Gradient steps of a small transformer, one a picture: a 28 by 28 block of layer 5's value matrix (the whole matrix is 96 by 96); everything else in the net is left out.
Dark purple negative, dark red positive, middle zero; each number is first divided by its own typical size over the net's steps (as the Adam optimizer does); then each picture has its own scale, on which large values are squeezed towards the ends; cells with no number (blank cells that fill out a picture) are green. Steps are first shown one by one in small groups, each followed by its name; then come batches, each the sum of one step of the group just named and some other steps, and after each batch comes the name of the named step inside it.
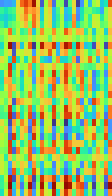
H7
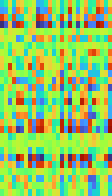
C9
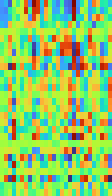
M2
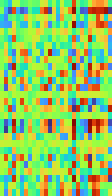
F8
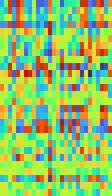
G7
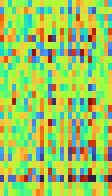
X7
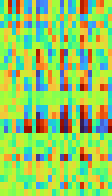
G7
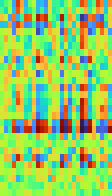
G7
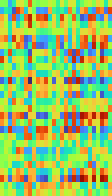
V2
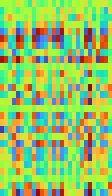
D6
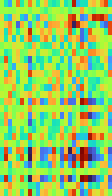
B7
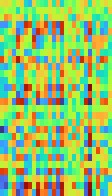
D6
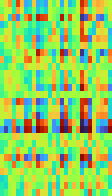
D6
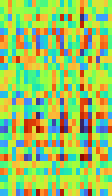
D6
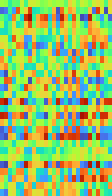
V2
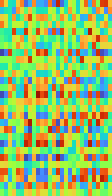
V2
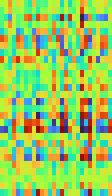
D6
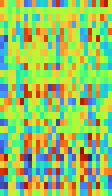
B7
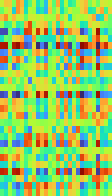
V2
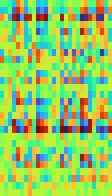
V2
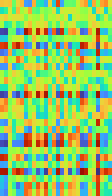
V2
